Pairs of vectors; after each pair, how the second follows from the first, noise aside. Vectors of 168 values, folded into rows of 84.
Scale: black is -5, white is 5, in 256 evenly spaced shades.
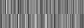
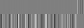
partly zeroed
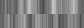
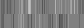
partly zeroed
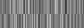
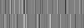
partly zeroed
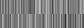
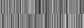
negated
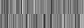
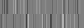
partly zeroed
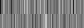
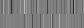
partly zeroed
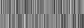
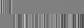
partly zeroed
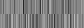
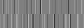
partly zeroed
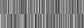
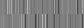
partly zeroed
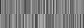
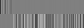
partly zeroed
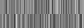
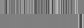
partly zeroed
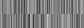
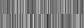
negated
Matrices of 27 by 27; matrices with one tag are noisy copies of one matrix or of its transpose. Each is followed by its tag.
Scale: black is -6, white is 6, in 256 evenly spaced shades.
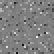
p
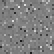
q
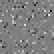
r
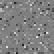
p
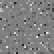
p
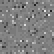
r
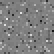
q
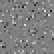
r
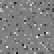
p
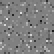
q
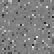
p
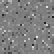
p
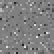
p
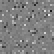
r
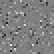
r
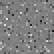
q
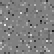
q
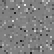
q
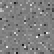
p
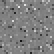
q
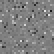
r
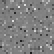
q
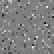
p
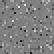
q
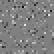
r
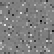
q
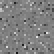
p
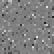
p
